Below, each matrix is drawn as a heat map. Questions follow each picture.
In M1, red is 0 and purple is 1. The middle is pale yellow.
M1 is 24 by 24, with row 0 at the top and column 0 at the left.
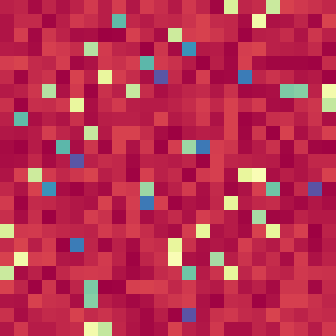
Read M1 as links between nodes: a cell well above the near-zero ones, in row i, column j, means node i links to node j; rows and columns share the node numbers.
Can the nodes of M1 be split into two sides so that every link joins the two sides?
no
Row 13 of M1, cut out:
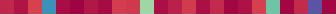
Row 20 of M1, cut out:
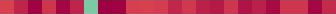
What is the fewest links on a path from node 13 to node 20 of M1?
3
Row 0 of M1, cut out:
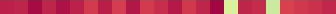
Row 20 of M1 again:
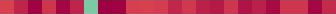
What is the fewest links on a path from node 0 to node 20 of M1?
5
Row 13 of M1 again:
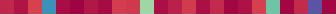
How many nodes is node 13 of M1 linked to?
4
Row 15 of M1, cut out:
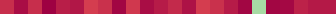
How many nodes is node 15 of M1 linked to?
1
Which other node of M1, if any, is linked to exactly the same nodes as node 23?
none
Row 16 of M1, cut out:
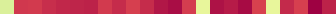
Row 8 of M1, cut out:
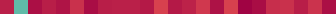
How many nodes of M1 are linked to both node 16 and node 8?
0
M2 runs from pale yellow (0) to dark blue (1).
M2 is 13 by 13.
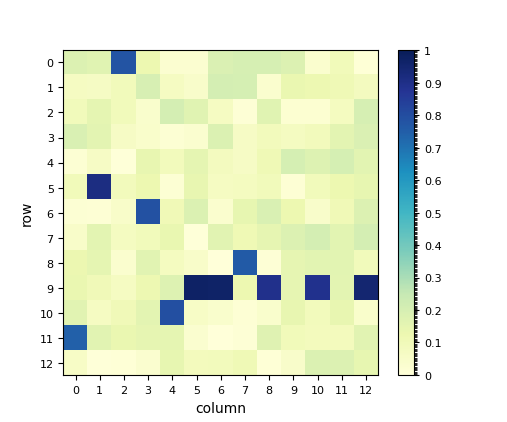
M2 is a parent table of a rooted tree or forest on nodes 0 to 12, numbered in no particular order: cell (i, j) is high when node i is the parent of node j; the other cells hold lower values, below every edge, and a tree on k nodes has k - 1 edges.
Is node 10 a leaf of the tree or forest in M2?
no
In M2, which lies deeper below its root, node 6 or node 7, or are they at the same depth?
node 7
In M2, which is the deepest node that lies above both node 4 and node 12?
9
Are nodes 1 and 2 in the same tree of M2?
no
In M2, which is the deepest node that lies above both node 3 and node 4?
9
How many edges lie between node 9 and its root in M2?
0
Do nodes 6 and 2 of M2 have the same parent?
no
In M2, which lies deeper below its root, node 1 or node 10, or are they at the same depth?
node 1
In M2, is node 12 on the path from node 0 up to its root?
no
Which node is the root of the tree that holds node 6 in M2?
9
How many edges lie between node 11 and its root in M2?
0
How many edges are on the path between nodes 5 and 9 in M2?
1
